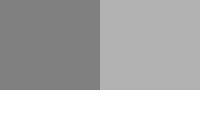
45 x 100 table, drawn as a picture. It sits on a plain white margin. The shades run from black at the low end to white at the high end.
The table splits into one row of 2 panels. Panel 1,1: middling, flat. Panel 1,2: high, flat.
